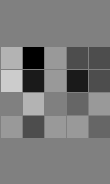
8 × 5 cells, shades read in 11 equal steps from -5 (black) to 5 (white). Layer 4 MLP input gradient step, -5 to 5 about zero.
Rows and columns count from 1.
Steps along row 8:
same same same same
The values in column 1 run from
0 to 3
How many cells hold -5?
1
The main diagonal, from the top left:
0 0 1 -4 1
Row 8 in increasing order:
0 0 0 0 0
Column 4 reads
0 0 -2 -4 -1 1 0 0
